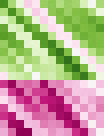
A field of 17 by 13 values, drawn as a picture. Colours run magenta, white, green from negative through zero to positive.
The middle right is the roughest part. The grain runs diagonally down to the right. The top part is higher, up to a seam about 60% of the way down.
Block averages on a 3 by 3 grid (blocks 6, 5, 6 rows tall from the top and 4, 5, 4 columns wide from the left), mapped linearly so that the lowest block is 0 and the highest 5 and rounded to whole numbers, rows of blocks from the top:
5 4 5
3 4 4
0 0 1
